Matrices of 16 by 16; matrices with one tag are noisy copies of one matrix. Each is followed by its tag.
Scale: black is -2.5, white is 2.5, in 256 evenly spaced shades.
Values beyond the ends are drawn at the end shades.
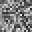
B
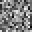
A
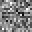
B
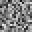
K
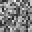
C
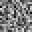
K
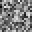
A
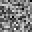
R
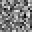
A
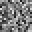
K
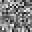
B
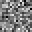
B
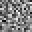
K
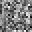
A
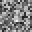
A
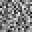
K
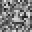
A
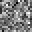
A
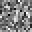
A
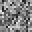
C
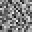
K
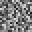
K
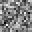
C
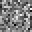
A
